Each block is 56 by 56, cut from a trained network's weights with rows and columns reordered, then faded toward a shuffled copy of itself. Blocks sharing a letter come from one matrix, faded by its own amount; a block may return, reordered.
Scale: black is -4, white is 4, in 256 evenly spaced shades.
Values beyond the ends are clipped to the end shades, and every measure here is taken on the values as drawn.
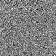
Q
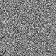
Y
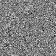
Q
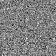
Q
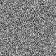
Y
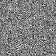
Y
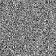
Y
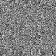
Y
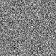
Y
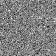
Q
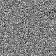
Y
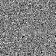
Q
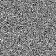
Y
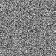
Y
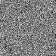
Y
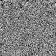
Q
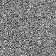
Y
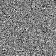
Q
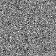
Y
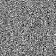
Y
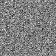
Y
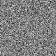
Y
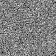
Q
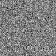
Y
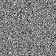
Q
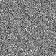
Y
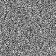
Y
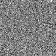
Y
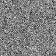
Q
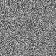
Y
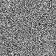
Y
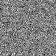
Q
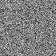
Y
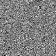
Q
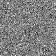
Q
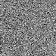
Q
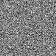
Q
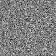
Y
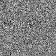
Y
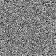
Y
